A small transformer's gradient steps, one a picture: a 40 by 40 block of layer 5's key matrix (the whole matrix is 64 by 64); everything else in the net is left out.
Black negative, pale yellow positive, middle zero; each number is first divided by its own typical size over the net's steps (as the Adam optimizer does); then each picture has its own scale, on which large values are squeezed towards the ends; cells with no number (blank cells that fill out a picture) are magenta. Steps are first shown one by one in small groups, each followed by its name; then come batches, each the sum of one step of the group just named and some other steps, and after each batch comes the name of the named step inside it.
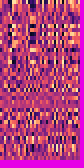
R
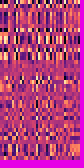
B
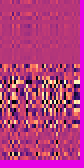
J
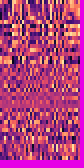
R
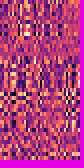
R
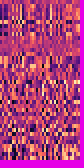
J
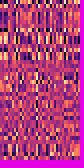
B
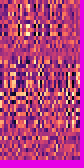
R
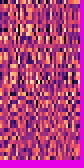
B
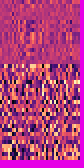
J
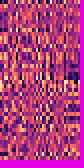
B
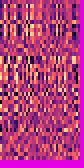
J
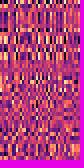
B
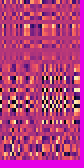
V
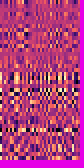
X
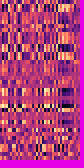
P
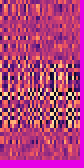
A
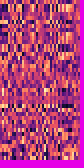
P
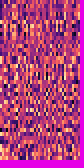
X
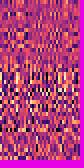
X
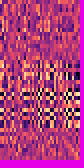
A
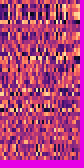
P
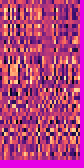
V
